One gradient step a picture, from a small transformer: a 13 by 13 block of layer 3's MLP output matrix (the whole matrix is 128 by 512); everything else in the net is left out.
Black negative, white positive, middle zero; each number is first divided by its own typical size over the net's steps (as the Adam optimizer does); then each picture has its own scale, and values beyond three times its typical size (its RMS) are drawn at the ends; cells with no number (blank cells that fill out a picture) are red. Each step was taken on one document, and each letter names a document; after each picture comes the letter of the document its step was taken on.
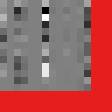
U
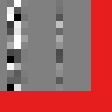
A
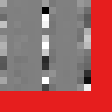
U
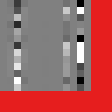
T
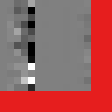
A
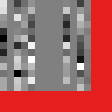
T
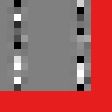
T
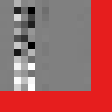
A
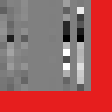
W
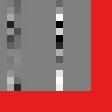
A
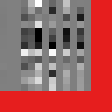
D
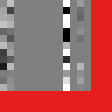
W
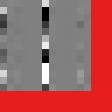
U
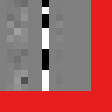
A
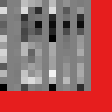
D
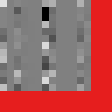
U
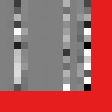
T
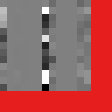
U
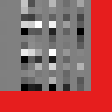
D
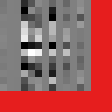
D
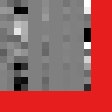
T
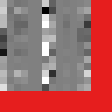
U
